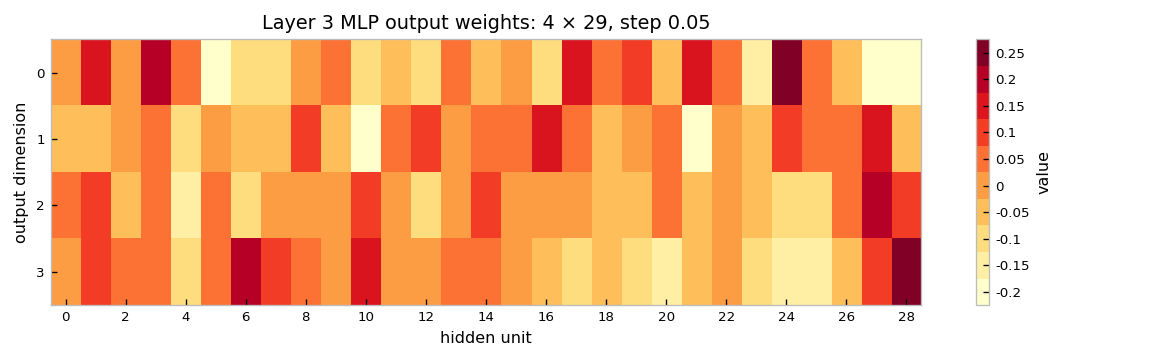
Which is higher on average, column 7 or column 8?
column 8
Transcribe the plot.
Title: Layer 3 MLP output weights: 4 × 29, step 0.05
x-axis: hidden unit, ticks 0 2 4 6 8 10 12 14 16 18 20 22 24 26 28
y-axis: output dimension, ticks 0 1 2 3 (0 at the top)
Colour bar: value, ticks -0.2 -0.15 -0.1 -0.05 0 0.05 0.1 0.15 0.2 0.25
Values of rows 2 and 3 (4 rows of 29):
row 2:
0.05 0.1 -0.05 0.05 -0.15 0.05 -0.1 0 0 0 0.1 0 -0.1 0 0.1 0 0 0 -0.05 -0.05 0.05 -0.05 0 -0.05 -0.1 -0.1 0.05 0.2 0.1
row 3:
0 0.1 0.05 0.05 -0.1 0.05 0.2 0.1 0.05 0 0.15 0 0 0.05 0.05 0 -0.05 -0.1 -0.05 -0.1 -0.15 -0.05 0 -0.1 -0.15 -0.15 -0.05 0.1 0.25
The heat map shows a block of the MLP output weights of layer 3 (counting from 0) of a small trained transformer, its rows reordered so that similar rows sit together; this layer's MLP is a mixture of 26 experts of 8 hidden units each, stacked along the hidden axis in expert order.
